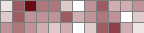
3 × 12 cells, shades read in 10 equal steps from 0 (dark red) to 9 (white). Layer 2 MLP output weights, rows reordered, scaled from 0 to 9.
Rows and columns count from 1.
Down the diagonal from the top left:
8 3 5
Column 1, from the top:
8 7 5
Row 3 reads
5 4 5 6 7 6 9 7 3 2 6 8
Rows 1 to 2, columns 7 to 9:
9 5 3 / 6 5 4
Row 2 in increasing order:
3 3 4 5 5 5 5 5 6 7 7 9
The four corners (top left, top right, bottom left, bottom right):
8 5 5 8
